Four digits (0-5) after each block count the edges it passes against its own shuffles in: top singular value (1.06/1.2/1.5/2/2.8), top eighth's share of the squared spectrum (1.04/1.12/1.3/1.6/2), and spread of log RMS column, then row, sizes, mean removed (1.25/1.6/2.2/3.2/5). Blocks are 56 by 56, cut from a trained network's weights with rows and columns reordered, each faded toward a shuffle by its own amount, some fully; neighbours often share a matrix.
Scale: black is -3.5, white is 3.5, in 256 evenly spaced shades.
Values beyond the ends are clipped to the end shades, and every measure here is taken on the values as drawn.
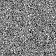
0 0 0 0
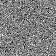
0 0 0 0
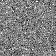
0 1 0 0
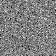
1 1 0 0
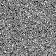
0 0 0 0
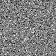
0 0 0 0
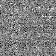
2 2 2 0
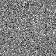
1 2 0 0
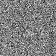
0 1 0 0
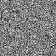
3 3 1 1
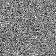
1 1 0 0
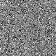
2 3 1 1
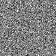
2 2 0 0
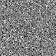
2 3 1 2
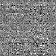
2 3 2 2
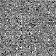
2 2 2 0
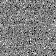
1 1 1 0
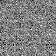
1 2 1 0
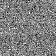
1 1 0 0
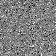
1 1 0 0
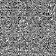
2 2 2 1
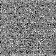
2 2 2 0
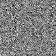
2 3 1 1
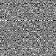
3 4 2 2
